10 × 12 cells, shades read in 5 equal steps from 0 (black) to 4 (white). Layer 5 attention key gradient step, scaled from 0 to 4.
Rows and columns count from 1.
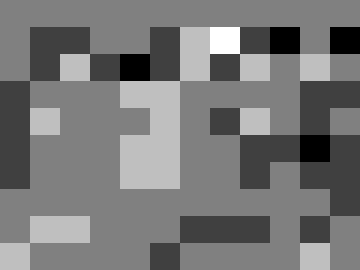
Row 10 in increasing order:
1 2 2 2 2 2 2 2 2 2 3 3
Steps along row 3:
down up down down up up down up down up down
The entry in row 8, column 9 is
2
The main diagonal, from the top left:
2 1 3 2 2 3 2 2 1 2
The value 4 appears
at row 2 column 8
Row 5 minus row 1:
-1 1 0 0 0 1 0 -1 1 0 -1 0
